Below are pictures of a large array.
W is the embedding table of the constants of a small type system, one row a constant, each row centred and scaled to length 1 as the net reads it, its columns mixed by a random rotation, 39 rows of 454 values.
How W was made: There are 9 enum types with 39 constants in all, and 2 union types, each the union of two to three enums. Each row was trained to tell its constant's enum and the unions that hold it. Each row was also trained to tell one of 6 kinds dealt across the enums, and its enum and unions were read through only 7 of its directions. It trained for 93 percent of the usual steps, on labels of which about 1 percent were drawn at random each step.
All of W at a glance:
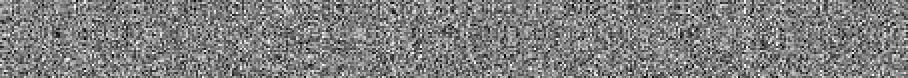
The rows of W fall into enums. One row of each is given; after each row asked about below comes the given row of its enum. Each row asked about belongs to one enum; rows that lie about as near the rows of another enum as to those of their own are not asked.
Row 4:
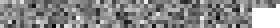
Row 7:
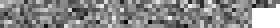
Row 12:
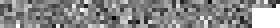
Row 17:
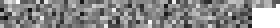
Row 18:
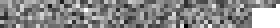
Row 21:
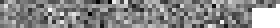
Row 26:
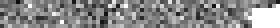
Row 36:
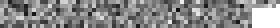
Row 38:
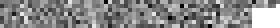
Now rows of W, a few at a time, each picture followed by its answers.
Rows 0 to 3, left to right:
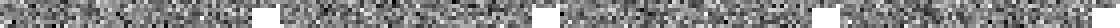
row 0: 4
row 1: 38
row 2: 21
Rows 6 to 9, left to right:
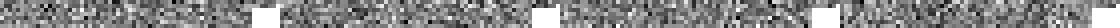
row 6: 12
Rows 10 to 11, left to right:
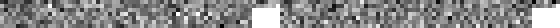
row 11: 12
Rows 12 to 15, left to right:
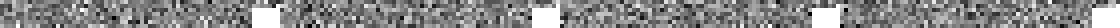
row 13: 17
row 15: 7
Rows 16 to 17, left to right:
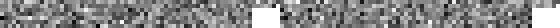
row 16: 18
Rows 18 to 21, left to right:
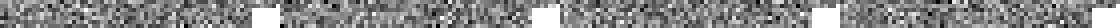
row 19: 26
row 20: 4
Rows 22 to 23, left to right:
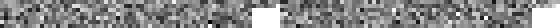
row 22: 7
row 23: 17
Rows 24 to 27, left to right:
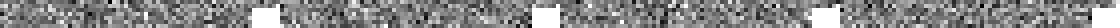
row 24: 21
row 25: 38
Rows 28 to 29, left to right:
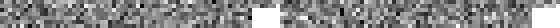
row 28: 17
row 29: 38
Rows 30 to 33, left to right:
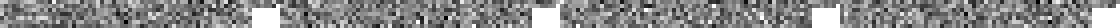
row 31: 36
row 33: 4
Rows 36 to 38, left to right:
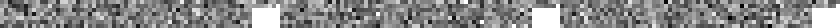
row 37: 36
